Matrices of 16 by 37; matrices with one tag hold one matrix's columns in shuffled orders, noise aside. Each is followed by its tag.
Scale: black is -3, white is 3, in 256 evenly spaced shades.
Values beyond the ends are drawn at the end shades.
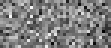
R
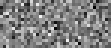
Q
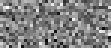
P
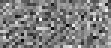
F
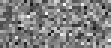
Q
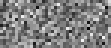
Q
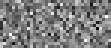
Q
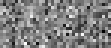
R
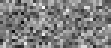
P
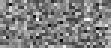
F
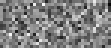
Q
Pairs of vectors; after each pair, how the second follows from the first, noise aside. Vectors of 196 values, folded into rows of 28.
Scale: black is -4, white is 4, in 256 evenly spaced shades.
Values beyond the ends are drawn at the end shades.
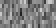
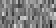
wrapped around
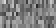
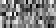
scaled up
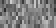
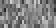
copied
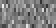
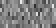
wrapped around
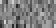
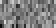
copied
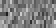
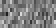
copied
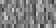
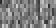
wrapped around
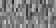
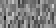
wrapped around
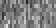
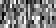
scaled up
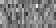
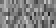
wrapped around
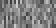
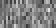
copied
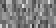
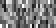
scaled up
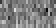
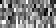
scaled up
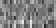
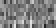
copied
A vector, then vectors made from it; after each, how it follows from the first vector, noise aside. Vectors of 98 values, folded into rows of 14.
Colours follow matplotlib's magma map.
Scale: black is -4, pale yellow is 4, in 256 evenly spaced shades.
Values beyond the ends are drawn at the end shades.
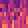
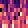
scaled up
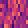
sign-scrambled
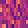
sign-scrambled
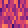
sign-scrambled
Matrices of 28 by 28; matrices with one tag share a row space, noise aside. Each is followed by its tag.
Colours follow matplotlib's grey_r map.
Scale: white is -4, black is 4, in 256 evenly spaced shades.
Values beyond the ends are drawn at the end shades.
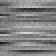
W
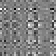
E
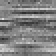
W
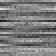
W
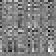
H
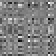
H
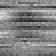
W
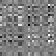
H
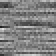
W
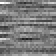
W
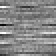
W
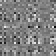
E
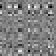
H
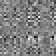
E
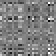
H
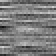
W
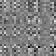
E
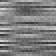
W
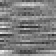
W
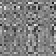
E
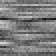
W
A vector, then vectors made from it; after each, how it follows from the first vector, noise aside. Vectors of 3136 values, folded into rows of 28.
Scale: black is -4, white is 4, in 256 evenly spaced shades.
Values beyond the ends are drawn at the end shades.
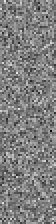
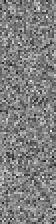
negated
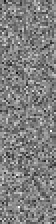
negated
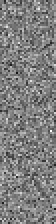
negated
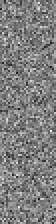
negated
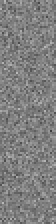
shrunk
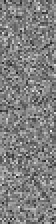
negated
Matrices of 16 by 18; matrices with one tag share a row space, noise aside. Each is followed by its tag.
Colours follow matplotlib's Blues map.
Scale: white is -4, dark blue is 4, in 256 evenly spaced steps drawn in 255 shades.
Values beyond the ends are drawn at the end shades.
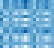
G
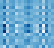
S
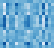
S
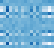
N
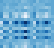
G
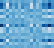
N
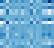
N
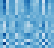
S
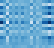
N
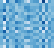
S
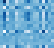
S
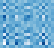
S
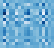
S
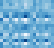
G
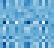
S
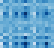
G
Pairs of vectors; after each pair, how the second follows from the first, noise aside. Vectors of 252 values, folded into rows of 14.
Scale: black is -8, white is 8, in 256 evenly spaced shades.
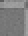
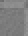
shrunk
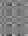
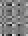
scaled up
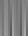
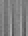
negated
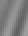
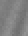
shrunk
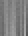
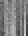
scaled up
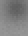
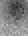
scaled up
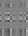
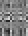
scaled up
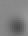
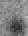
scaled up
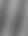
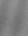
shrunk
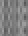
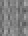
negated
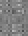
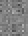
negated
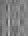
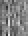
scaled up
